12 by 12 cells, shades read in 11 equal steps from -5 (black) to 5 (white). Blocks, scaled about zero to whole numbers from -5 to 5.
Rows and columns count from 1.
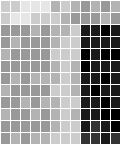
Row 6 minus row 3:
0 0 0 -1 0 0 1 -1 -1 0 1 0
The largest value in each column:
3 4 4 4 4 3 3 3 1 2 2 2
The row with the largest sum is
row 1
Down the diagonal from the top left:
3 4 1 1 1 2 3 2 -4 -4 -4 -3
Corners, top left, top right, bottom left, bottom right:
3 2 1 -3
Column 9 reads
1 1 -4 -4 -5 -5 -4 -4 -4 -4 -4 -3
